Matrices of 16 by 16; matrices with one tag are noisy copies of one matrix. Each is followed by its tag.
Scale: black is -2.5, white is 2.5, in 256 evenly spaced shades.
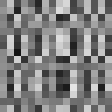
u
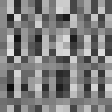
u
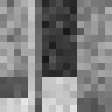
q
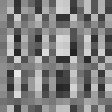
u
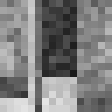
q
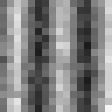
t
